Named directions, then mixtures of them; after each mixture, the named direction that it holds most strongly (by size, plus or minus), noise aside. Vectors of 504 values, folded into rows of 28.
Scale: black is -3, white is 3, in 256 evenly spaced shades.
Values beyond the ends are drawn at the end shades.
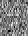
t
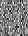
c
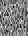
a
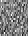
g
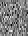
a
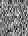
t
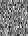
c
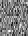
t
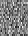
c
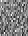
g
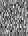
a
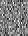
c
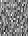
g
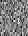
g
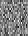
c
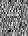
t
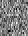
t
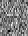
t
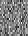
c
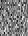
g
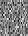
c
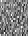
g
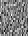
g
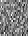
g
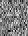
t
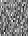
g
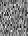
a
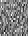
g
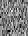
t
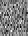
a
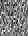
g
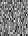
c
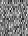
c
